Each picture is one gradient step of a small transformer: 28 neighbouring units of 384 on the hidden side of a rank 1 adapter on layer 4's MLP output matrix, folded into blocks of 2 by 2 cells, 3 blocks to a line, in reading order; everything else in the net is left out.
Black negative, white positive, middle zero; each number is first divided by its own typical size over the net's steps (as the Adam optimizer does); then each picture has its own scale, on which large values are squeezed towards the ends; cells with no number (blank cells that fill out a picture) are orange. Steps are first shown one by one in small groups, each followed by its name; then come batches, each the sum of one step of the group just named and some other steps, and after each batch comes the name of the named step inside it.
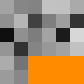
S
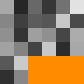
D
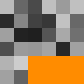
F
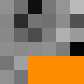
F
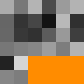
F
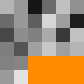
S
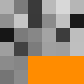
S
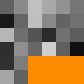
F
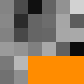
D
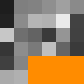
F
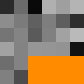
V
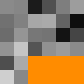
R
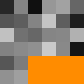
V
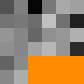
V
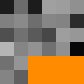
V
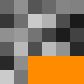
R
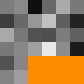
V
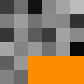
V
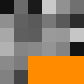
V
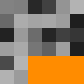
R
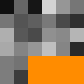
V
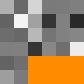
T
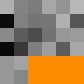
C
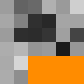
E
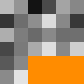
C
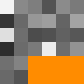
C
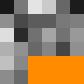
E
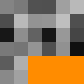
C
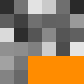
E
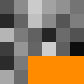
E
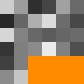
C
